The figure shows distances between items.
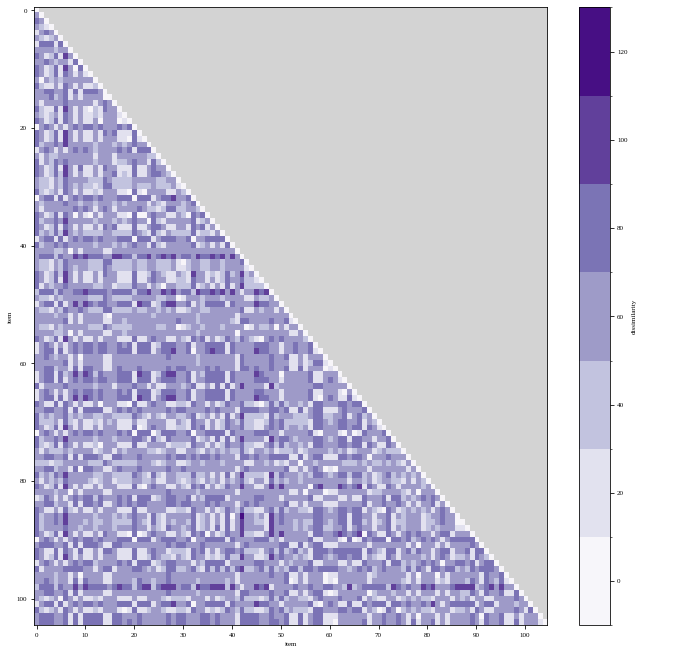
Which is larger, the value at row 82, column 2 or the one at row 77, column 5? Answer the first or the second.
the first
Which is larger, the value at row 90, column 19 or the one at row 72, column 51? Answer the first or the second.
the first
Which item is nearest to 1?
12
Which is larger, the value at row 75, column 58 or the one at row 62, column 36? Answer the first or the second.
the second
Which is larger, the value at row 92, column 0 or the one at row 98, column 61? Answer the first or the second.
the first
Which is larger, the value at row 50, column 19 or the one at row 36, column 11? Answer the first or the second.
the first
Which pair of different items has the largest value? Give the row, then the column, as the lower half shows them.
86, 42
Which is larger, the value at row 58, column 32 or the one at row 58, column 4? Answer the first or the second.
the second
